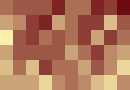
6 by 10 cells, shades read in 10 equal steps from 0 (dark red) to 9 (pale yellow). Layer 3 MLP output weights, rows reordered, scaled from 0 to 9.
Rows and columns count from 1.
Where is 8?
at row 5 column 10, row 6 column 4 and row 6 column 9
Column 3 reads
3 2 2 3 7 6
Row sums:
25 38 39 41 50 60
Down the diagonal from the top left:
4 5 2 3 4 4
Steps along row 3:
down down up down up down up down up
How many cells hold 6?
10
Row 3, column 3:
2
